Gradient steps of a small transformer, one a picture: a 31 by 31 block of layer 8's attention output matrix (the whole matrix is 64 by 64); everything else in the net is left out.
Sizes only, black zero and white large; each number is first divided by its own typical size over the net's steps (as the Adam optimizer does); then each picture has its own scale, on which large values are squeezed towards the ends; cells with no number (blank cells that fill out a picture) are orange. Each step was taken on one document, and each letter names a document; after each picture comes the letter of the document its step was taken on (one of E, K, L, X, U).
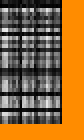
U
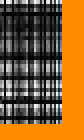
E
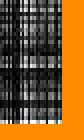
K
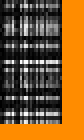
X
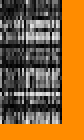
K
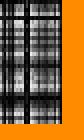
K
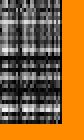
U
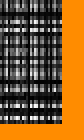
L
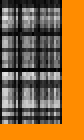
U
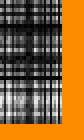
E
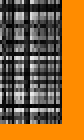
K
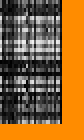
K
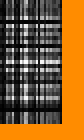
X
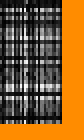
X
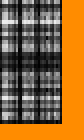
U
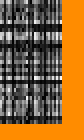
E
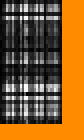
X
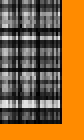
U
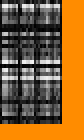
U
